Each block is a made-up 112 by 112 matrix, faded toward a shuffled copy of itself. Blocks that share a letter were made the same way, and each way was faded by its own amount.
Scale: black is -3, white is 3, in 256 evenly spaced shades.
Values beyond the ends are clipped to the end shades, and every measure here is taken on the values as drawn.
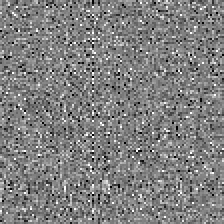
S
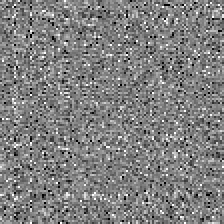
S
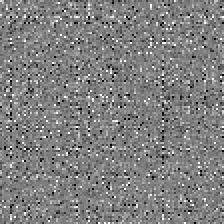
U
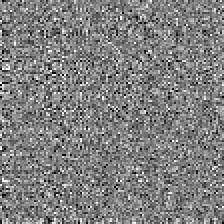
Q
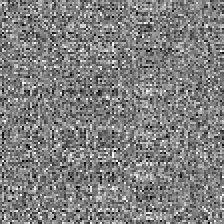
Q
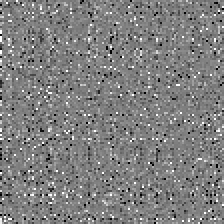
U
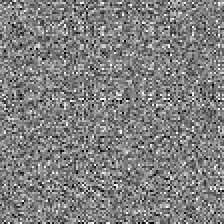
Q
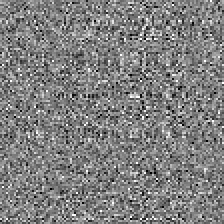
Q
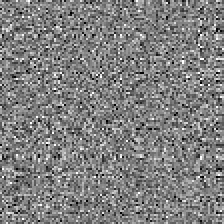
Q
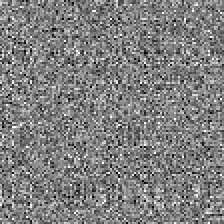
Q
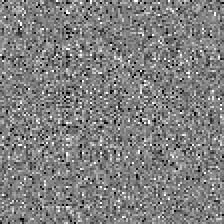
S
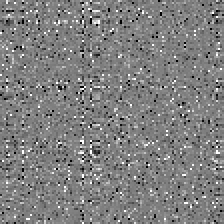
U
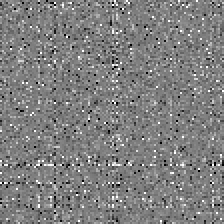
U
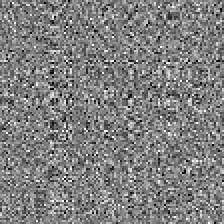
Q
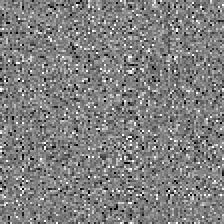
S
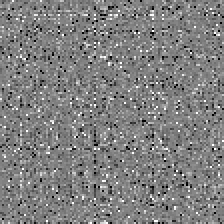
U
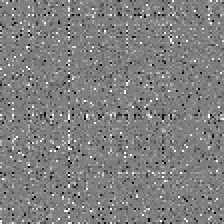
U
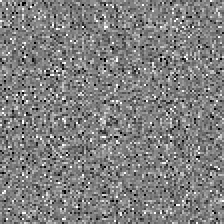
S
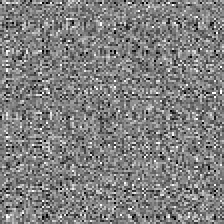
Q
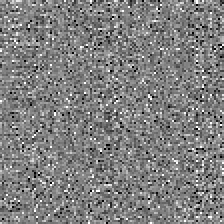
S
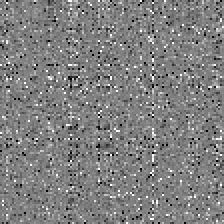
U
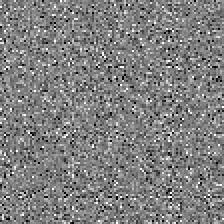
S
